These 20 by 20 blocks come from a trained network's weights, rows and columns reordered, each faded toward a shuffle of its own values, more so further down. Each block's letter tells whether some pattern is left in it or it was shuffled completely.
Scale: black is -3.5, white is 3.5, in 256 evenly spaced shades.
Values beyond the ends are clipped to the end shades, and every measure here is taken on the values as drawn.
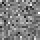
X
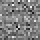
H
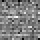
H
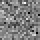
X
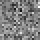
H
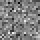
X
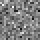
X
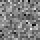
X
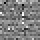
H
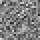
X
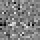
H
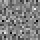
H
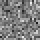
H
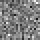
X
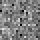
H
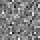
H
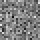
X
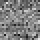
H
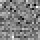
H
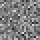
H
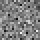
X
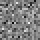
H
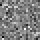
X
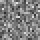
X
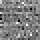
H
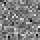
X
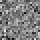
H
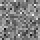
X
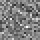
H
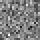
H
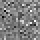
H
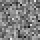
X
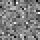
X
